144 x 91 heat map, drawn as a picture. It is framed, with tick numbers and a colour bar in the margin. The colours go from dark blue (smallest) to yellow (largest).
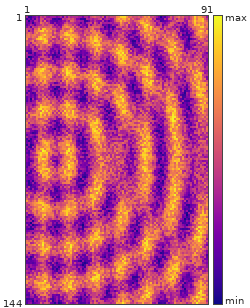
Rings spread out from the middle left. Upright stripes repeat 7 times across the table. No row or column stands out. On average the colour sits 50% of the way up the scale.
